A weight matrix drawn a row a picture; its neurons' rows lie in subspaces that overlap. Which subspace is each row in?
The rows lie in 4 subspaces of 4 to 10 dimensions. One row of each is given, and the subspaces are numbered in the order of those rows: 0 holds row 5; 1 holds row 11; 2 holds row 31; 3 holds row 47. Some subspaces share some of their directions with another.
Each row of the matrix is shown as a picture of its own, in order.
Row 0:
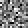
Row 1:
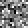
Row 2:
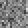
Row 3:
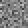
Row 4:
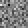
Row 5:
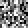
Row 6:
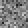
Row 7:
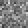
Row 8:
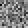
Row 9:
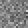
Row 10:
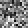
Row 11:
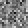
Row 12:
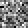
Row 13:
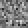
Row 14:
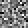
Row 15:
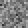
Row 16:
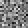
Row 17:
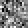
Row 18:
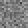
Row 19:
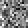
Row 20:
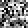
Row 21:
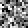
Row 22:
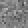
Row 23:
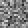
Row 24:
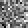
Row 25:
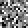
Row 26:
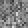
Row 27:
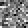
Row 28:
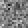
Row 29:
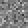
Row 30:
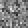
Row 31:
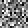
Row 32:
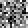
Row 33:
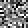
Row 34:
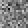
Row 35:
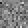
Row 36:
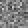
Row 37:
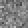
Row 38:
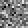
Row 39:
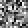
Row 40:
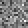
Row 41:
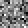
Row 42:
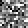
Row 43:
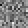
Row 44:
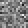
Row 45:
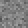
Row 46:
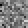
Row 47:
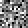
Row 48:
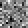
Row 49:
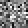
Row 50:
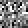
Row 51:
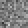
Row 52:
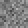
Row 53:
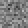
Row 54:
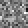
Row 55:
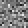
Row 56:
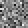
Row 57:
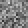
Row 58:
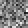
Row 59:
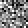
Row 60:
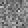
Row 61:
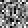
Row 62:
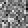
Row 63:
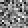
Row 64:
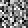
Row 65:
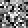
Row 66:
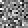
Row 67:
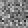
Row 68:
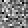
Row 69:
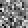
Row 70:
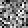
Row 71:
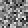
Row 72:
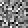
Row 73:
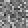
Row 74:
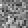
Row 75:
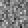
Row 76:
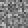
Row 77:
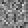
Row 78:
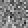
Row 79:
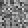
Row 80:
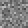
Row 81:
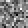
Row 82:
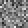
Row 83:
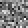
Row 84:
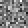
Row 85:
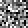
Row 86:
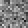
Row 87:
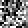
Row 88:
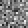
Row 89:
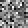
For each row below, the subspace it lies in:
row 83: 2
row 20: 2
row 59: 2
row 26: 0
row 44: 3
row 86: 0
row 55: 2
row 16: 3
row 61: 2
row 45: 0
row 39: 1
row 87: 2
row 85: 0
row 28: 2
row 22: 0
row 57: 0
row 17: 2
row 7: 1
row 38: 2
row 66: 3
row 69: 3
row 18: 1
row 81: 0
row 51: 1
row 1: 2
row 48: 1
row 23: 1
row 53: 2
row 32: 1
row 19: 2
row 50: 1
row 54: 1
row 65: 0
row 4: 3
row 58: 1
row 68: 2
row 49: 1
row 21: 2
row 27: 2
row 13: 1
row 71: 1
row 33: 3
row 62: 1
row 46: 3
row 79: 0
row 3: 3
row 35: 2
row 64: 3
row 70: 1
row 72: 1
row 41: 0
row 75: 2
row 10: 0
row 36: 1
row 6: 2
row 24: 1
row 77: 2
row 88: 0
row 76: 0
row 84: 0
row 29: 2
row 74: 0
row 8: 0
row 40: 1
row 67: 0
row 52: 2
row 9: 0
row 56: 3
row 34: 2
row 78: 0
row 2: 1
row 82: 2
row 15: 0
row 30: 0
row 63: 0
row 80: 2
